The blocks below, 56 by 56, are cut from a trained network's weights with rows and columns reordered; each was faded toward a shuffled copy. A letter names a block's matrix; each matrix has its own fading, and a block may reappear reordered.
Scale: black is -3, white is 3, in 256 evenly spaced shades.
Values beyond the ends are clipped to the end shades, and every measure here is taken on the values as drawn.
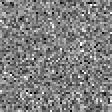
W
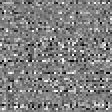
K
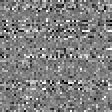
K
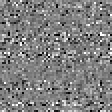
K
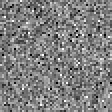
W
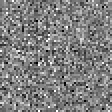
W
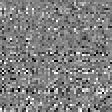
K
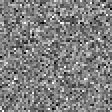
W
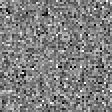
W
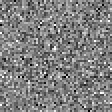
W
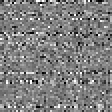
K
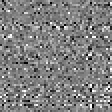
K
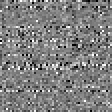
K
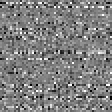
K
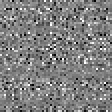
K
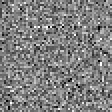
W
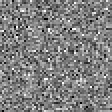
W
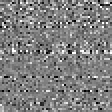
K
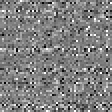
K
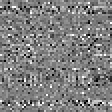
K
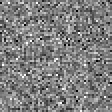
W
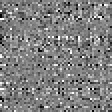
K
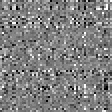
K
